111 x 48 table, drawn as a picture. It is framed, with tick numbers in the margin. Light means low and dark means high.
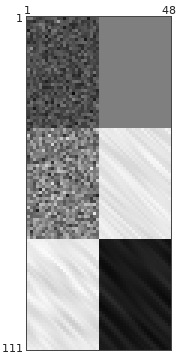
It is made of 3 by 2 panels. Panel 1,1: high, fine-grained. Panel 1,2: middling, flat. Panel 2,1: middling, fine-grained, strong in contrast. Panel 2,2: very low, slanting down to the right, faint in contrast. Panel 3,1: very low, slanting down to the right, faint in contrast. Panel 3,2: very high, slanting down to the right, faint in contrast.
